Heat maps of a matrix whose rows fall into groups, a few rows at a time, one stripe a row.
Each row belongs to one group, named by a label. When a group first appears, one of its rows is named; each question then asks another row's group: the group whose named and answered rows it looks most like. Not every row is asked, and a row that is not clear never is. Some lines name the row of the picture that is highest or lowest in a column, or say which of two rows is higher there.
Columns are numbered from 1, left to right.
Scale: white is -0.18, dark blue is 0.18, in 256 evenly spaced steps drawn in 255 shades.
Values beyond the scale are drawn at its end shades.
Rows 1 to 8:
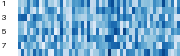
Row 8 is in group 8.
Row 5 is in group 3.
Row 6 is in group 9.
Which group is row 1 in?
3
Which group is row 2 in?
3
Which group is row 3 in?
9
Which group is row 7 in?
3
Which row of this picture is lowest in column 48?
7
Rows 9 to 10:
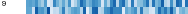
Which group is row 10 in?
8
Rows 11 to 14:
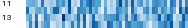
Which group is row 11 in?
3
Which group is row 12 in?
3
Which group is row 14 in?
8
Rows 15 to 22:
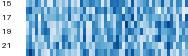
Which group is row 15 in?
3
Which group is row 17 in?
3
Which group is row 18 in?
8
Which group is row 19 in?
8
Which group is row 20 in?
8
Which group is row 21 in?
9
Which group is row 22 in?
9
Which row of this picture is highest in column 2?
22
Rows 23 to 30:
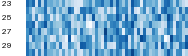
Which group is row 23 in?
9
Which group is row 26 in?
9
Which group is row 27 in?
9
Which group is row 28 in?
3
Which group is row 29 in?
3
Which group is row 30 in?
9
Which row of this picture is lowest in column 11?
25
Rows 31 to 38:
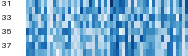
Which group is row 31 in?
3
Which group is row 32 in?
3
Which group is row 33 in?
8
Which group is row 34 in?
3
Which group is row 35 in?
9
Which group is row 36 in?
3
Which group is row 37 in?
9
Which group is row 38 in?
9
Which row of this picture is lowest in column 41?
33
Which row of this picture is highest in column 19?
32
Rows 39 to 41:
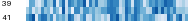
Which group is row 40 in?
8
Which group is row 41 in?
9
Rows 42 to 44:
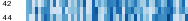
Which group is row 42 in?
8
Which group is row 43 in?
8
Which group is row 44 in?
8
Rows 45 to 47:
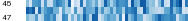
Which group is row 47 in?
8
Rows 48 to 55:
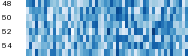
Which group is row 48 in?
9
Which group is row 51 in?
8
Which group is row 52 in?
8
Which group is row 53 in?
3
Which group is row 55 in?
3
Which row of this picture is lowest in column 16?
52
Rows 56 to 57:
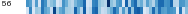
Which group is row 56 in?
8
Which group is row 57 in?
8
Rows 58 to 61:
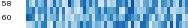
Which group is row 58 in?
3
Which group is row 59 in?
9
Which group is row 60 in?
9
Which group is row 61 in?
3
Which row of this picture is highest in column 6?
61
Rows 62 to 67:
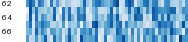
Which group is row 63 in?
8
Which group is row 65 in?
8
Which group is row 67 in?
3
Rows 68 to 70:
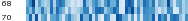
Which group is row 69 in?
9
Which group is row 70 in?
3
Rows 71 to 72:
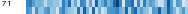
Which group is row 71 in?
9
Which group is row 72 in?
8
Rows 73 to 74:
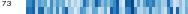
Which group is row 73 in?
9
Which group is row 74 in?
9
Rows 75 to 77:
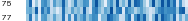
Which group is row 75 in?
8
